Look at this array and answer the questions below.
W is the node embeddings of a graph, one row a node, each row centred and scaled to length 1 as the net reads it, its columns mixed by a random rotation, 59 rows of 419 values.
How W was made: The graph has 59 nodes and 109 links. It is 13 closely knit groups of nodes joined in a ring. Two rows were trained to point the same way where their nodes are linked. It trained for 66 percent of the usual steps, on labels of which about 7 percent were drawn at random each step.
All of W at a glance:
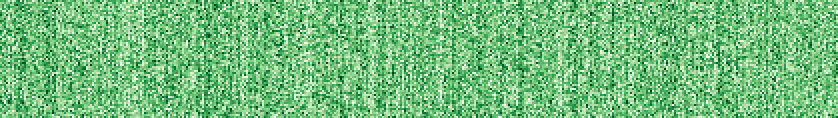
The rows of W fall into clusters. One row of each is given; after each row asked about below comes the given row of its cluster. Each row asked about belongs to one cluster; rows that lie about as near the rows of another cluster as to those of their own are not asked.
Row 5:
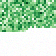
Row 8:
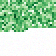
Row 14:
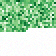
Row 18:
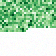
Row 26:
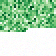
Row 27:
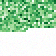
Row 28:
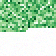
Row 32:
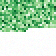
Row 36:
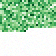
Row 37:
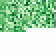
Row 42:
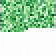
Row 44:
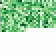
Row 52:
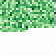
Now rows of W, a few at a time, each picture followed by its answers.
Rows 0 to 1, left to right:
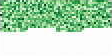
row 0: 52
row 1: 37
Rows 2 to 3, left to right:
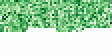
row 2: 14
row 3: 27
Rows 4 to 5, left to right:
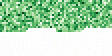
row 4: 14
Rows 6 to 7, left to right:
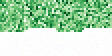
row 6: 42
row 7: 36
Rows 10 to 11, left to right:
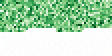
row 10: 42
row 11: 44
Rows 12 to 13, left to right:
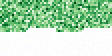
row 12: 18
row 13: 52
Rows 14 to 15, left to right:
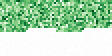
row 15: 27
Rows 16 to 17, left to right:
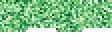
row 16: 14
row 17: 37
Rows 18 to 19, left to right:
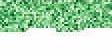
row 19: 5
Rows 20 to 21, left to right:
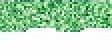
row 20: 32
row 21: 42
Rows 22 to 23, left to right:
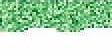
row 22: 27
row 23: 8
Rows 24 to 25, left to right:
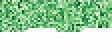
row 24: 5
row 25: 44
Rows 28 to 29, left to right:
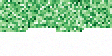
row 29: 26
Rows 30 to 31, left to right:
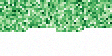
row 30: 32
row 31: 27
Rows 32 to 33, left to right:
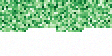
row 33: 26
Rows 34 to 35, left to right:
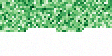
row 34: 26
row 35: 18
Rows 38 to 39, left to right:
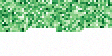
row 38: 18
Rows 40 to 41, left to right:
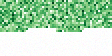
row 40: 18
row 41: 28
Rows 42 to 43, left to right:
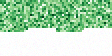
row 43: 37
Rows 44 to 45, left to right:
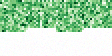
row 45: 28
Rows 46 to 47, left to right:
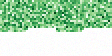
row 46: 52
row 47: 37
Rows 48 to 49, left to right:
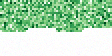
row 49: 37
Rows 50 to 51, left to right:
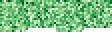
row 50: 27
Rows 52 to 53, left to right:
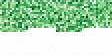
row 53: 14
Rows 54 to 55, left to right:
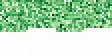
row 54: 14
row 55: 32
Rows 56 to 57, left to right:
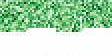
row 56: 18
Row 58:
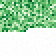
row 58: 36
